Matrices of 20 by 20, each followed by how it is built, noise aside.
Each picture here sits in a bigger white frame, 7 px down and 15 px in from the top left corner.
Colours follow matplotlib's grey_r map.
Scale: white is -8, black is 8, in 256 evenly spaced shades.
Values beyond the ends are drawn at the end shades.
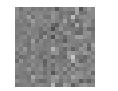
uneven columns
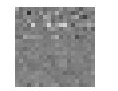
uneven rows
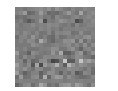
uneven rows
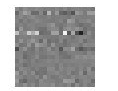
uneven rows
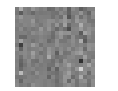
uneven columns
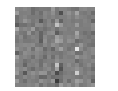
uneven columns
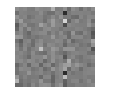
uneven columns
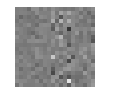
uneven columns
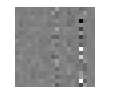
uneven columns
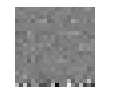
uneven rows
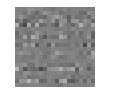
uneven rows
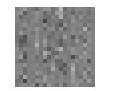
uneven columns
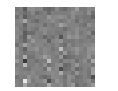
uneven columns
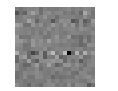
uneven rows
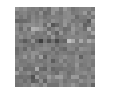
uneven rows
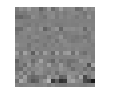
uneven rows
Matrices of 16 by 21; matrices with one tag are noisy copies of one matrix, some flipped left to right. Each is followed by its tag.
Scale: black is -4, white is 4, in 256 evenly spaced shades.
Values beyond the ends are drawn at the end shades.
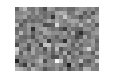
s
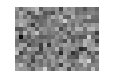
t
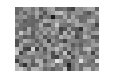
s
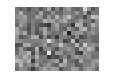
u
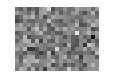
t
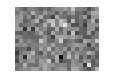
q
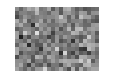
t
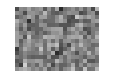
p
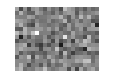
t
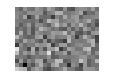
s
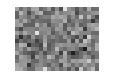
t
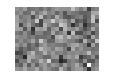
q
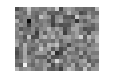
p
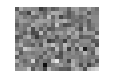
s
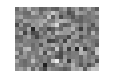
s
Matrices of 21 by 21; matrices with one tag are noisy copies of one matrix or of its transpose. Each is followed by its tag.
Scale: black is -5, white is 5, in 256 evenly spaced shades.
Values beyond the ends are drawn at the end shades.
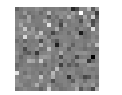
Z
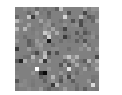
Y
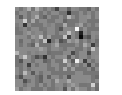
Y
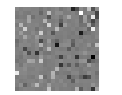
Z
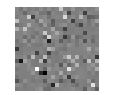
Y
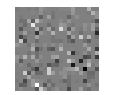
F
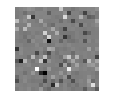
Y
